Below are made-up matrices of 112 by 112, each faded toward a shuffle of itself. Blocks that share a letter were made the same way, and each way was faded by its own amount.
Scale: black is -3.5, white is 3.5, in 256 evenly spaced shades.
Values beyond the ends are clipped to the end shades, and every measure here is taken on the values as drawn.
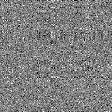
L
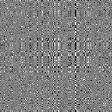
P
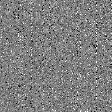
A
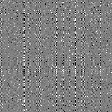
P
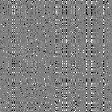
P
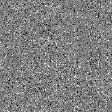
A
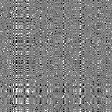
P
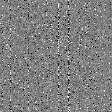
A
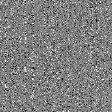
A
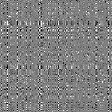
P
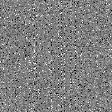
A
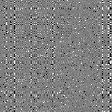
P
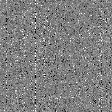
A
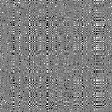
P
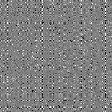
P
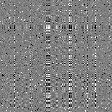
P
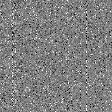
A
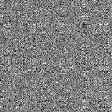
L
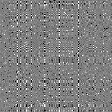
P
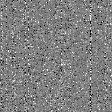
A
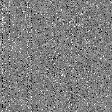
A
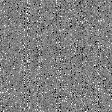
A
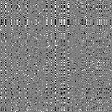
P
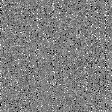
A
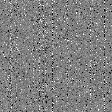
A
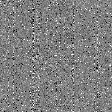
A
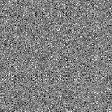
L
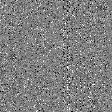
A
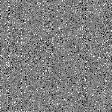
A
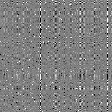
P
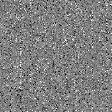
A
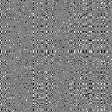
P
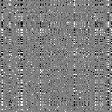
P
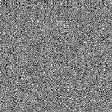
L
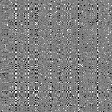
P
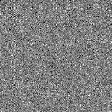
L
